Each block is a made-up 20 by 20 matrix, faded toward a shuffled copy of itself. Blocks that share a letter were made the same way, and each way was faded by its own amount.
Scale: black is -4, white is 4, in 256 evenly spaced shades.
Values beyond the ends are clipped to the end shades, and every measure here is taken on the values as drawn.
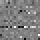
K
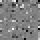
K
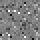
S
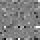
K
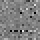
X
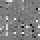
S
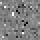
S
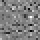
K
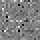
X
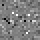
S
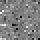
X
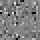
K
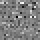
X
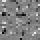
K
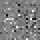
S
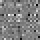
K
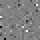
S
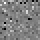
S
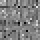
K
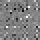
K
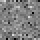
X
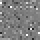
S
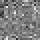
K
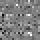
K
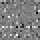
X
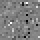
S
